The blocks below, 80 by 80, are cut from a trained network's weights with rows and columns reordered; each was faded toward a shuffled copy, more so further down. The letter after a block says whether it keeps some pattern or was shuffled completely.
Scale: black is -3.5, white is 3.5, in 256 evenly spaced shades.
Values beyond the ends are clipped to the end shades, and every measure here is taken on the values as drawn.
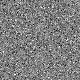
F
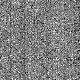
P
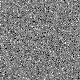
F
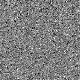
P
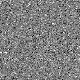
P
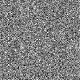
P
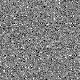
P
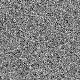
F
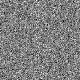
P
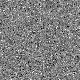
F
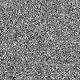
P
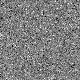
F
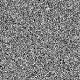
P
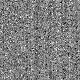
P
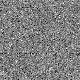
P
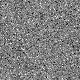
F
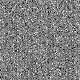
P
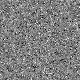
F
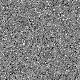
F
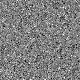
F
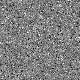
F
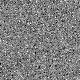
F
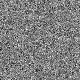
F
